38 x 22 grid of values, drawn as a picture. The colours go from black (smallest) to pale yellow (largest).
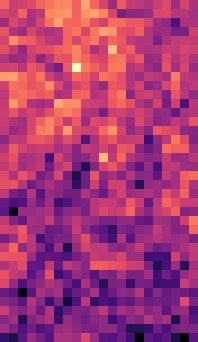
Ninth with the highest average: top middle. Stripes: none. Odd rows or columns: none. Slope: up to the top.
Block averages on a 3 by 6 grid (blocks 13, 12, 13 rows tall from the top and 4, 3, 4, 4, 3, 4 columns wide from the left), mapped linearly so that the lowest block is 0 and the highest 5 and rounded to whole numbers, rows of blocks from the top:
445422
221313
101000
